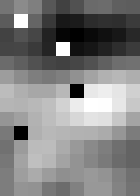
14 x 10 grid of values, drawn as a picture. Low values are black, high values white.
Lone odd cells: 4, 2 higher and 2 lower than their neighbours. Ninth with the lowest average: top middle. Average level on the scale: 50%.
